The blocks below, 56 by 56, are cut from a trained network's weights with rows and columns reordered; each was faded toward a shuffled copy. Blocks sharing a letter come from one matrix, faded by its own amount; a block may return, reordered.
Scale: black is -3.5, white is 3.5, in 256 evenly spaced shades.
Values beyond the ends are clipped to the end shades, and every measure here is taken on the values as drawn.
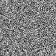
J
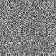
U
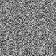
U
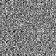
U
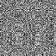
U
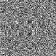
U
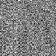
U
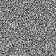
J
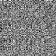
U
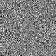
J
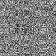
U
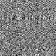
U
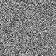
J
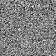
J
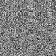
U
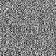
U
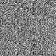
U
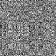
U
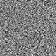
J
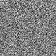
J
